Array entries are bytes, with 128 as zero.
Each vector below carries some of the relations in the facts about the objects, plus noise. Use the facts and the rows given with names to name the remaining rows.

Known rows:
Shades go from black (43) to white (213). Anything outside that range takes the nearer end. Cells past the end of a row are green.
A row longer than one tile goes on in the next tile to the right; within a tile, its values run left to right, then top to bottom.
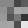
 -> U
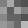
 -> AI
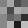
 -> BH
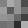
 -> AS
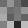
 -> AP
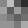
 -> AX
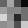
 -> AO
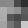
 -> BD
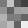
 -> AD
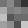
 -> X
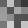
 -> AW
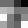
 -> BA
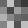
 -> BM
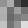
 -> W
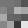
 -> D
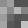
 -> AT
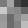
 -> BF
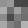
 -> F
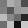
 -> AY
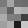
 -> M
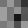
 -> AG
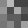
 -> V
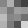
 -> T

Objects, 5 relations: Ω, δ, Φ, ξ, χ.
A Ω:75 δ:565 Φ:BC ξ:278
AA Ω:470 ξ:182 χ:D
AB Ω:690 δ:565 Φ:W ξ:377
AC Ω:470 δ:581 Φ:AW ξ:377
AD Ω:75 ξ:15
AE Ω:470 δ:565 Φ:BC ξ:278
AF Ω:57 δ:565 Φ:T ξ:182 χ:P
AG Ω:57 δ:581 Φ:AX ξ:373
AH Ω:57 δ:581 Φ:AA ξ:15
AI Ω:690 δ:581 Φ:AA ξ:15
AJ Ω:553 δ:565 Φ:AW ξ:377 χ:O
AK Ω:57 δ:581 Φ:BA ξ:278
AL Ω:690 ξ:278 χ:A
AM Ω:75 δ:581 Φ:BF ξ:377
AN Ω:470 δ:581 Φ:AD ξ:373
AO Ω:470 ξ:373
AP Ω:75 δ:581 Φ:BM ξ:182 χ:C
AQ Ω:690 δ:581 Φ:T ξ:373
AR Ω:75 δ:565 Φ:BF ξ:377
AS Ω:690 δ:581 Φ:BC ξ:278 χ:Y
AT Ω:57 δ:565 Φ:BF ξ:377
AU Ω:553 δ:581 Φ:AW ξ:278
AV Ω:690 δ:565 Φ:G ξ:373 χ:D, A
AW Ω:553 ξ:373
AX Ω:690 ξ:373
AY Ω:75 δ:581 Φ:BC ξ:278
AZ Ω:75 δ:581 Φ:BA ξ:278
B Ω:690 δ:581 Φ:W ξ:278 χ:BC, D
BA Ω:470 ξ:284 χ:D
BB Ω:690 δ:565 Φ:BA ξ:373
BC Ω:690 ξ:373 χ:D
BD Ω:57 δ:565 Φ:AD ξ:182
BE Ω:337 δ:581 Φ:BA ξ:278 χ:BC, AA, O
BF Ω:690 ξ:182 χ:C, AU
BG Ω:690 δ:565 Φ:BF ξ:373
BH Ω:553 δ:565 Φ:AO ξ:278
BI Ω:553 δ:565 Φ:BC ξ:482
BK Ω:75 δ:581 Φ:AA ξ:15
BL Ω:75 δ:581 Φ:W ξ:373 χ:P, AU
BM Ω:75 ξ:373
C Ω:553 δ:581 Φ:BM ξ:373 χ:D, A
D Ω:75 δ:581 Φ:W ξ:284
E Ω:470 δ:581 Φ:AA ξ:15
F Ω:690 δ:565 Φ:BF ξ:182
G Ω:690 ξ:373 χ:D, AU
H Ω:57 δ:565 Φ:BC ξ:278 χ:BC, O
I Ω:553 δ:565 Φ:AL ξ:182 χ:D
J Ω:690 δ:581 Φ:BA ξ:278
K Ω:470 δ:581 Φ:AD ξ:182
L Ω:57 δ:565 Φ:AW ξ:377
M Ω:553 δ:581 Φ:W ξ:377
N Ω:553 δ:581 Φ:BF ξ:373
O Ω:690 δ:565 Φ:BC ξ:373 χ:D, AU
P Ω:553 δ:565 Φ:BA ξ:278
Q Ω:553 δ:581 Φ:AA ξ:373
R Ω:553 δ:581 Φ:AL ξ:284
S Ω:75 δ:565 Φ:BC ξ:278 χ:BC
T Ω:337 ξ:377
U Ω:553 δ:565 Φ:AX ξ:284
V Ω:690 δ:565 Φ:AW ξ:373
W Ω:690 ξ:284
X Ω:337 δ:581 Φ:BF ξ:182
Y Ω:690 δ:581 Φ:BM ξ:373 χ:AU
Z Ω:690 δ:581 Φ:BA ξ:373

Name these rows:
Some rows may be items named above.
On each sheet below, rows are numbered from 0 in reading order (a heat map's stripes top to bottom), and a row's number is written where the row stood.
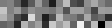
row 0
H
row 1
AN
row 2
AD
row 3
A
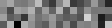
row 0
A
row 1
AL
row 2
AV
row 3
AN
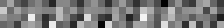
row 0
B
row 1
E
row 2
H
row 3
AE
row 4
AG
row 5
AA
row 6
BE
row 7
O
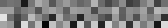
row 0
K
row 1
AY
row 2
BI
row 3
BL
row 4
I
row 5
AJ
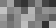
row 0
BF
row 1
BE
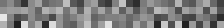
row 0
AC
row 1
P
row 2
AL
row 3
W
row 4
G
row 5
AU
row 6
C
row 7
O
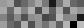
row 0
AB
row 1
BC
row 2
S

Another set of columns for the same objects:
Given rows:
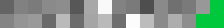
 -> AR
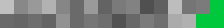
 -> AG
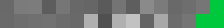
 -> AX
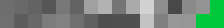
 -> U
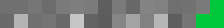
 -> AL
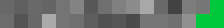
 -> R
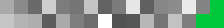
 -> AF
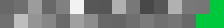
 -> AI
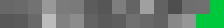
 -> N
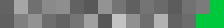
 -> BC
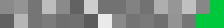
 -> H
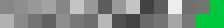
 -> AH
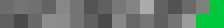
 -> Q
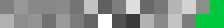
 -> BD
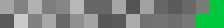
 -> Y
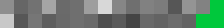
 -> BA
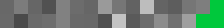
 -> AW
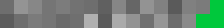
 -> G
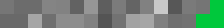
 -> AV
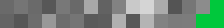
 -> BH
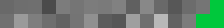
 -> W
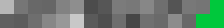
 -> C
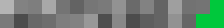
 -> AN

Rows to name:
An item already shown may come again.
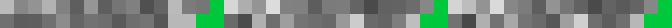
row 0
AG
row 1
BL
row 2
BL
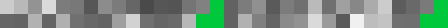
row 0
BL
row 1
AB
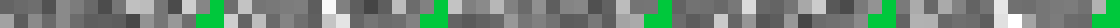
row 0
I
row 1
AD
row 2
AG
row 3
AU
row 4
S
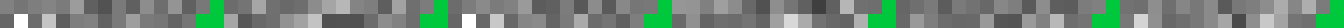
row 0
AS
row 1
AC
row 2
AS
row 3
AY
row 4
W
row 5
F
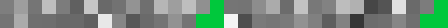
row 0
H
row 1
E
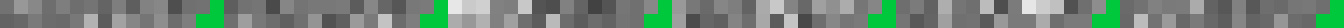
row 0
G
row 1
W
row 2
AP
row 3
AO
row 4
P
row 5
B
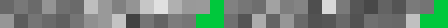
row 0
AE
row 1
D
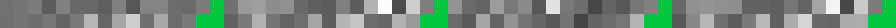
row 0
AX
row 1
O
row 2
D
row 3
O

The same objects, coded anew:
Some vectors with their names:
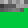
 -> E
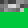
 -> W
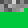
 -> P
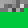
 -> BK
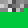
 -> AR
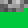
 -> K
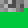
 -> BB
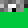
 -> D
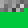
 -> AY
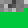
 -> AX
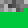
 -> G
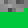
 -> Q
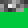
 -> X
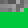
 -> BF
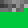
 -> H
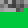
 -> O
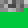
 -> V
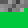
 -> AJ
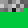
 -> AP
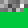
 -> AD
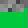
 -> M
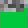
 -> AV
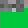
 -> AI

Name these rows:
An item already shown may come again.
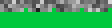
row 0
P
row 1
AU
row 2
AE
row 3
BC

